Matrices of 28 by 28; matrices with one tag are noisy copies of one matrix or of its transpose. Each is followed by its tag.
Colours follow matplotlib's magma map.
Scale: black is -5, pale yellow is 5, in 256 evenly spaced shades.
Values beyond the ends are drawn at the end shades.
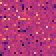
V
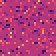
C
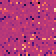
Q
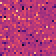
V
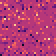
V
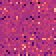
Q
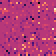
Q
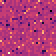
C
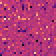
V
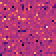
V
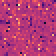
V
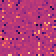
Q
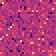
C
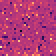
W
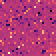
C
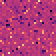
C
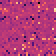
Q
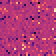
Q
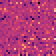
Q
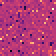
C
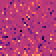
W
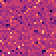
C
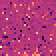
W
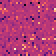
Q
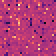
V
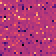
V
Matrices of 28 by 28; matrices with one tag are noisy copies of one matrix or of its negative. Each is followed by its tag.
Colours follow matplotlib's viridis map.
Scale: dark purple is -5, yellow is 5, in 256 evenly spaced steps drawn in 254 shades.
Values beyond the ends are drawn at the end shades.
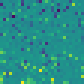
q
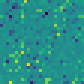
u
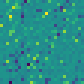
u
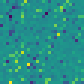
u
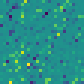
u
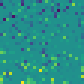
q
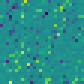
u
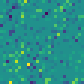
u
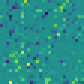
u
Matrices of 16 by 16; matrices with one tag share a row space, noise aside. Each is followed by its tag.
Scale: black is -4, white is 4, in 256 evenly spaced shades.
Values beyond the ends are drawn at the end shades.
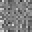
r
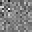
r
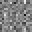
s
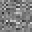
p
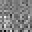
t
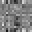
p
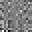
r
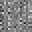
r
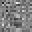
p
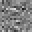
p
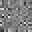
r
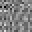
t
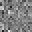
r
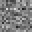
p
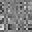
r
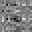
p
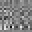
t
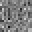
r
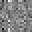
r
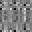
s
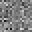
t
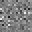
r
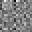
s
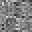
p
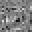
p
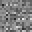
p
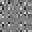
r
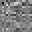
p
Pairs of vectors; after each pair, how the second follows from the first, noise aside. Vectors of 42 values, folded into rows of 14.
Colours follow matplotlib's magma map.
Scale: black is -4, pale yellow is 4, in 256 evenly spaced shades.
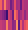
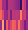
wrapped around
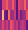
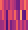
wrapped around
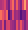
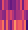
wrapped around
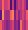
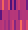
partly zeroed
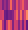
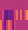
partly zeroed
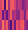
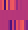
partly zeroed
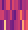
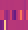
partly zeroed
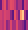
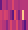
partly zeroed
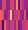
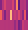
partly zeroed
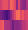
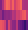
wrapped around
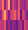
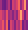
wrapped around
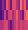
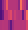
partly zeroed
